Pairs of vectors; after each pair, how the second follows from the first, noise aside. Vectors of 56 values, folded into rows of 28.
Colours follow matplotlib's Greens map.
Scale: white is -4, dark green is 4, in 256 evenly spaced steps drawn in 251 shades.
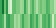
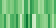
wrapped around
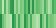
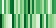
scaled up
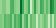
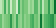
shuffled
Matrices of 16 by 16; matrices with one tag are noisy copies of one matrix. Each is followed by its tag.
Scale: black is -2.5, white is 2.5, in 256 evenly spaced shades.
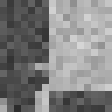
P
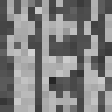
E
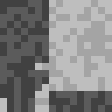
P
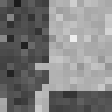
P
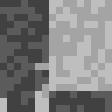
P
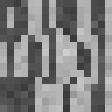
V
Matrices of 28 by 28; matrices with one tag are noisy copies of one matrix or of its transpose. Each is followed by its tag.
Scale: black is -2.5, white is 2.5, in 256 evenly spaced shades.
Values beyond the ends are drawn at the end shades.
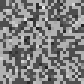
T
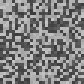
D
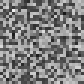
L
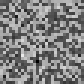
T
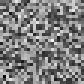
T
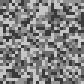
T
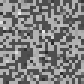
D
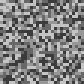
D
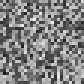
L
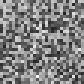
D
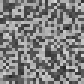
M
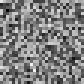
M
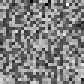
L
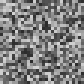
D
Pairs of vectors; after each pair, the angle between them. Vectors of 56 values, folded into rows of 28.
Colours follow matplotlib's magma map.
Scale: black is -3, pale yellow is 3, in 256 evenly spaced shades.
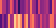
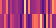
orthogonal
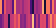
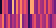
partly opposed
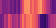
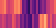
nearly opposite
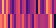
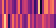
partly aligned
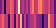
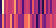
orthogonal
